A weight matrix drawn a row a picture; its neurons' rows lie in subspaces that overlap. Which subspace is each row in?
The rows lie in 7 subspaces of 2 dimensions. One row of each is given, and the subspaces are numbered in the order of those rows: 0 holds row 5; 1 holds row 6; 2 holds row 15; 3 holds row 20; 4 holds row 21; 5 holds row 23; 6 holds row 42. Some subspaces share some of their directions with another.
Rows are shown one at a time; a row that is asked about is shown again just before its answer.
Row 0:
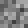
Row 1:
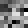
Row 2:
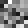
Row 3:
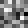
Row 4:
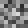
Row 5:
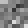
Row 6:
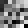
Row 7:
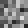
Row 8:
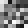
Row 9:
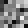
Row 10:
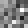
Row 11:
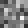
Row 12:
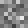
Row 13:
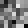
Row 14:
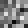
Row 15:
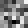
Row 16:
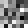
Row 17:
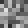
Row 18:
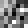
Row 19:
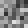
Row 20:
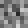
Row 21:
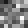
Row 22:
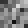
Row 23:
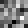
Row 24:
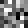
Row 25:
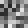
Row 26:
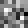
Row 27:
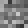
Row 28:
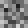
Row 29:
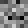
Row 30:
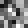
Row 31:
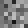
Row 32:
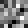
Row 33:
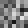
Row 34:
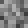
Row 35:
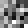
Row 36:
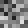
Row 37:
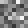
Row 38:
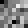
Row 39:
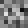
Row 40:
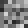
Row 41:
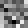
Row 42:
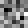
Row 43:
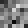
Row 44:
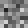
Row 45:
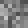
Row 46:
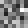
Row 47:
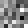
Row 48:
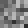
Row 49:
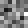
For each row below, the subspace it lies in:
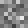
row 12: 0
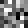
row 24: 6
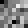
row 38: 0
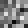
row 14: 5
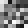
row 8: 1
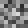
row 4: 1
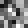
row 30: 3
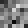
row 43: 0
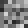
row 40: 1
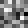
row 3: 6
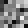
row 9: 1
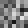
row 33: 1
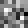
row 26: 6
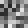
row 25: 5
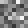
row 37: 0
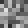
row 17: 5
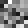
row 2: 1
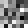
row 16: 2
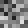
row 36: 4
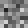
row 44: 2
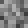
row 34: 3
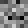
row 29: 0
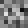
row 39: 3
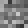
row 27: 1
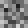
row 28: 2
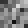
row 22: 0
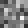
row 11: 6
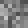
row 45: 5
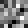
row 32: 5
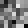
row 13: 3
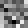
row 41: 2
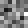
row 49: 6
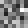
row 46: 3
